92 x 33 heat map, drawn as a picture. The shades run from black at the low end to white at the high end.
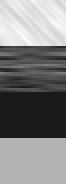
The table splits into 4 rows of 1 panel. Panel 1,1: very high, slanting down to the right, faint in contrast. Panel 2,1: low, streaked across. Panel 3,1: very low, flat. Panel 4,1: high, flat.
